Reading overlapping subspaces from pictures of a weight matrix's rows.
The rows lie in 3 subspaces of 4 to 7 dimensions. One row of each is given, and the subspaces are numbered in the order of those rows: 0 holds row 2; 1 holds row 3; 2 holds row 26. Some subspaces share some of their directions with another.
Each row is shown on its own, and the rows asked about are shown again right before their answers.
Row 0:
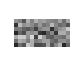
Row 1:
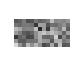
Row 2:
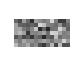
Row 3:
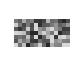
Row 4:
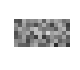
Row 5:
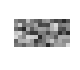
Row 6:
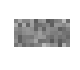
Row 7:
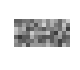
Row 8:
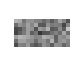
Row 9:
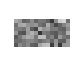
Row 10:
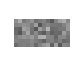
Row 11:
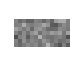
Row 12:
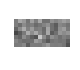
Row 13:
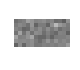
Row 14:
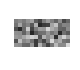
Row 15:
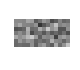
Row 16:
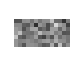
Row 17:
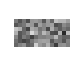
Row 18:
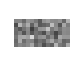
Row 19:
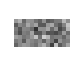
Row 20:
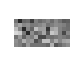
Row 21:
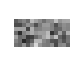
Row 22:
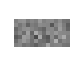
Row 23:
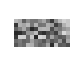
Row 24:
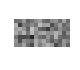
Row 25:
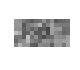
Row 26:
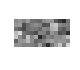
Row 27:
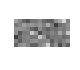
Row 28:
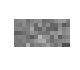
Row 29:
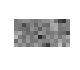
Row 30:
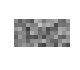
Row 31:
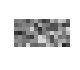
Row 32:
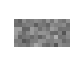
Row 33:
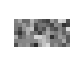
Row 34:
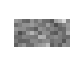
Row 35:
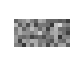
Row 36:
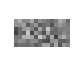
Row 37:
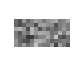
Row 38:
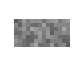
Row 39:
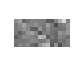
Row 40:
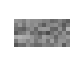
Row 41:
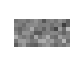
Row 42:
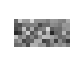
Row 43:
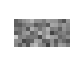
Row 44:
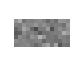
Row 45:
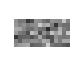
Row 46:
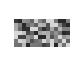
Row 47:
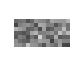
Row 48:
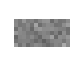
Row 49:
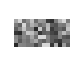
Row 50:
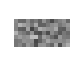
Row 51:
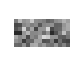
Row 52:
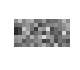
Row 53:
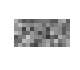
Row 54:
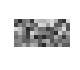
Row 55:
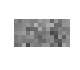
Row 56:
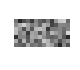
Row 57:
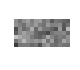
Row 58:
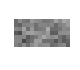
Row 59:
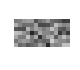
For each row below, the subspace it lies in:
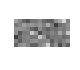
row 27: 0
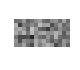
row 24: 1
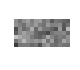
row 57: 1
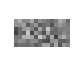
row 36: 2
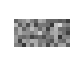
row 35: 1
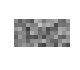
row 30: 1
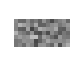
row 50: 2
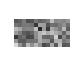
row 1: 1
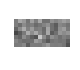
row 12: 2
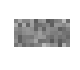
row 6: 1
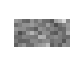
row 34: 0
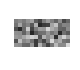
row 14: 1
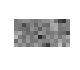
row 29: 2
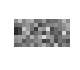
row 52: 0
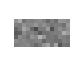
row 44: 0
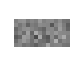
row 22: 2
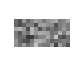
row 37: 0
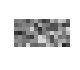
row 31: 1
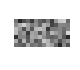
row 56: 2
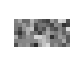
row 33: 1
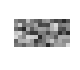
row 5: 2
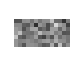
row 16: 1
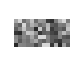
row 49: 1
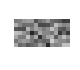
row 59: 1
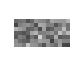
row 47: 1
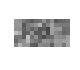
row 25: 2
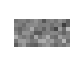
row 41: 1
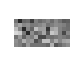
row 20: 2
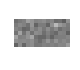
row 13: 1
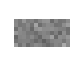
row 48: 1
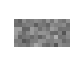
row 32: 0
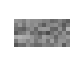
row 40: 1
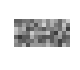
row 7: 1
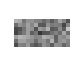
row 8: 1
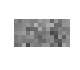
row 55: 1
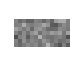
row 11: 2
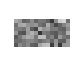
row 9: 0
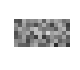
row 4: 2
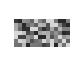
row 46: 1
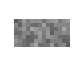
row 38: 2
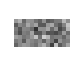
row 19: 2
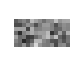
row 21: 0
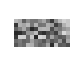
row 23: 1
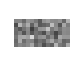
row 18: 1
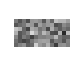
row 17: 0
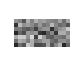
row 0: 1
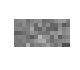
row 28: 1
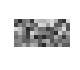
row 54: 1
